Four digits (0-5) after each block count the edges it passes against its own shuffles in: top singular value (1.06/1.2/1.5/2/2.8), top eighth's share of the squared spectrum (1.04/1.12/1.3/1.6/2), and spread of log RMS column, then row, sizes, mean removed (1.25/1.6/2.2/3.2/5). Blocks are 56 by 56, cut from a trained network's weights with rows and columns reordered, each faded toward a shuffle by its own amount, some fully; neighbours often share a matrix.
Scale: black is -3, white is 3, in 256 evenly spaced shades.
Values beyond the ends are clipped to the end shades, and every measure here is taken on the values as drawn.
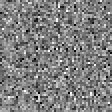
3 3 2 1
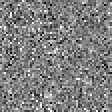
3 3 1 1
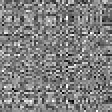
4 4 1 3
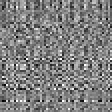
5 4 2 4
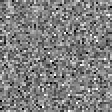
1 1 0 0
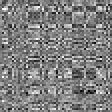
5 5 2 4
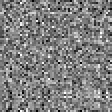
3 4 2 2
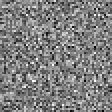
3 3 1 1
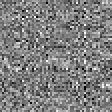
3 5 2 2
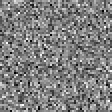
3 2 0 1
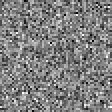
2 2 0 0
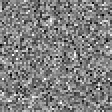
0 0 0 0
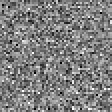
3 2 1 0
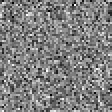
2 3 1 0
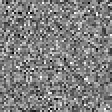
3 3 1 1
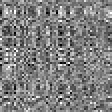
5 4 3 3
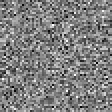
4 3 1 0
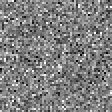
1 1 0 0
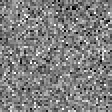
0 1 0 0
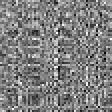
4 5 3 2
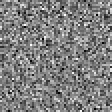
2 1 0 0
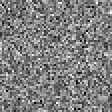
0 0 0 0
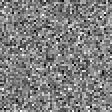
0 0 0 0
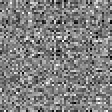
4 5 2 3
